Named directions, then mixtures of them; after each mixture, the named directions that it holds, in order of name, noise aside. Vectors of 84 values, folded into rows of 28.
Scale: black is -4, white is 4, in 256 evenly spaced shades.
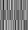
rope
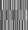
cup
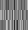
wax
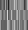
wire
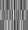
rope, wax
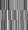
wire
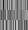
rope, wax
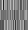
cup, rope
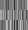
wax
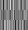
rope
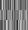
cup, wax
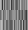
cup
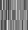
cup, wire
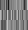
wax, wire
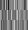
wire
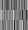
cup, wax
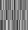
cup, wax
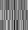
wax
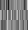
wax, wire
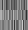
cup, wax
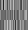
cup, rope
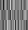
rope, wire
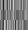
rope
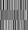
cup, rope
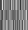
cup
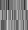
wax, wire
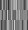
cup, wire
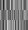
rope, wire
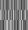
rope, wax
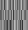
rope, wax
